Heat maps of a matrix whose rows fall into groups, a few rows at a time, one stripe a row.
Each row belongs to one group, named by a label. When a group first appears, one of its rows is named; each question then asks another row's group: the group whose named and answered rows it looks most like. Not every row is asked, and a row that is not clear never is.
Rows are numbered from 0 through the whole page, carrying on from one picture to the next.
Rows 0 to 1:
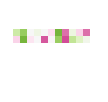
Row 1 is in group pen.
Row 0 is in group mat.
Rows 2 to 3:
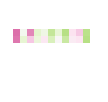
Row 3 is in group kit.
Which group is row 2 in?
kit
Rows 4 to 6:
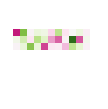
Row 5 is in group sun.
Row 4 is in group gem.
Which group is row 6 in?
pen
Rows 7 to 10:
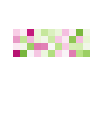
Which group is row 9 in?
pen
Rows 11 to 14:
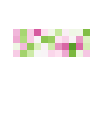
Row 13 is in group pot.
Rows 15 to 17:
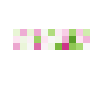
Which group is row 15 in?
pot
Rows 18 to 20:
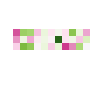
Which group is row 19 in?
gem
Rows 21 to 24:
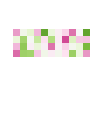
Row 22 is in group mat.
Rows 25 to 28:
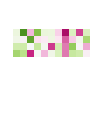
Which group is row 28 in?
mat
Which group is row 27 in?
mat
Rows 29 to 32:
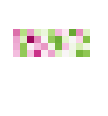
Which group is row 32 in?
gem
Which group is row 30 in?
kit
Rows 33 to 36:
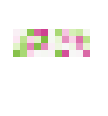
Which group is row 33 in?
pen
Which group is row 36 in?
mat
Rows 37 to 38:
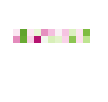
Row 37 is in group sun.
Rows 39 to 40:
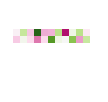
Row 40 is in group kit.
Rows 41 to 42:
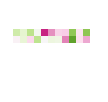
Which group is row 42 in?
mat
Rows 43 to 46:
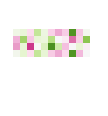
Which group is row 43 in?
sun
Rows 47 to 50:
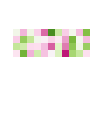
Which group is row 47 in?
pot
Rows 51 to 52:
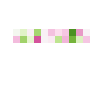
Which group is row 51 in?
sun
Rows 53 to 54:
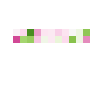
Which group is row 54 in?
pen
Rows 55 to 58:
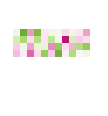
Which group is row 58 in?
gem
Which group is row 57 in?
gem
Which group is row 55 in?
mat
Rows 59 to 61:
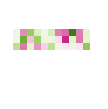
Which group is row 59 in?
pot
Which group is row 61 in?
pot
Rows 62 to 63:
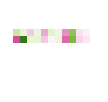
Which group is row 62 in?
mat
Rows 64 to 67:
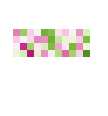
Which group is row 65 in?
kit
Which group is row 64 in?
kit
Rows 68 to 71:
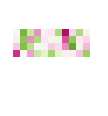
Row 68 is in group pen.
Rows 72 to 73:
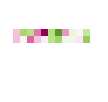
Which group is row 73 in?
kit
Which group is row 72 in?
pen
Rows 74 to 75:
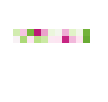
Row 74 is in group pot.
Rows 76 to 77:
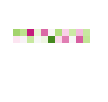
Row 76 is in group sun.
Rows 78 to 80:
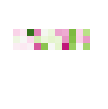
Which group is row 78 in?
pot
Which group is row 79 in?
mat
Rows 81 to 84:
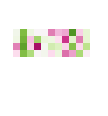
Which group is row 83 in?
kit
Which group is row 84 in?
pen
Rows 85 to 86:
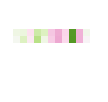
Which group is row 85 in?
sun
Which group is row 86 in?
sun
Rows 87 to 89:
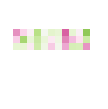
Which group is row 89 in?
mat
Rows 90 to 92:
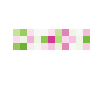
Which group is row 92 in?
mat
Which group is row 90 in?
mat
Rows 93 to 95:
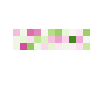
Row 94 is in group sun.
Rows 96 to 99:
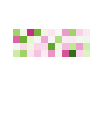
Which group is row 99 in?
sun
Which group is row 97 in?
pen
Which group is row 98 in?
pot
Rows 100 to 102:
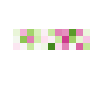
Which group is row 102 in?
pot
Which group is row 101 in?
mat
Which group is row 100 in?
pot
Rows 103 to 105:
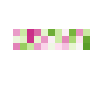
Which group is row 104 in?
sun
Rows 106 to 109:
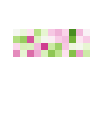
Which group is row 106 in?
sun
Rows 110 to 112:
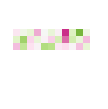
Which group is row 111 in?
mat
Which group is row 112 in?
kit
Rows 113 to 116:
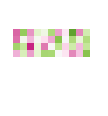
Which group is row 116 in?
kit
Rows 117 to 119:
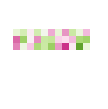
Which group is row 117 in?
mat
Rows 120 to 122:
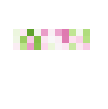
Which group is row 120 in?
pot
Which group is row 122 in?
mat
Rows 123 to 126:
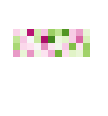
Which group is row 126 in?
gem
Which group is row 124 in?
pot
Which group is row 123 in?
kit
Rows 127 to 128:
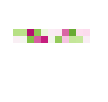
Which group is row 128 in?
pen
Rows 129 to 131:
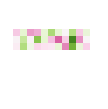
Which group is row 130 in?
sun
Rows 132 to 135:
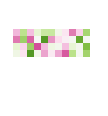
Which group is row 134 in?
pot
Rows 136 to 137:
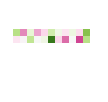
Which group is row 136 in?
pot
